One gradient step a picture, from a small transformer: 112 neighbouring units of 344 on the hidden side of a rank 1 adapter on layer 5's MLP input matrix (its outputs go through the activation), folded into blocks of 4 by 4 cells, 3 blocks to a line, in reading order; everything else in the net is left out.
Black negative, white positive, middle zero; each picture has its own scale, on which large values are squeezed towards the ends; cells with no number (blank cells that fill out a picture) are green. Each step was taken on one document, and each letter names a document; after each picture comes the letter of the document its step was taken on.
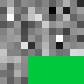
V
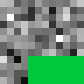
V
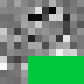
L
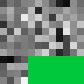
L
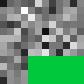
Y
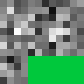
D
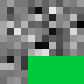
D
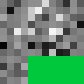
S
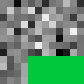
S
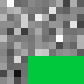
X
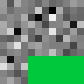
L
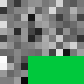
L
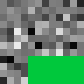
S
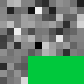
S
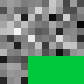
L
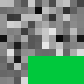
V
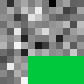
Y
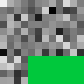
V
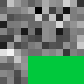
V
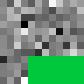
Y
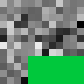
D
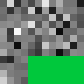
S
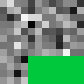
X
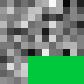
Y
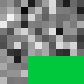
Y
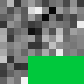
S
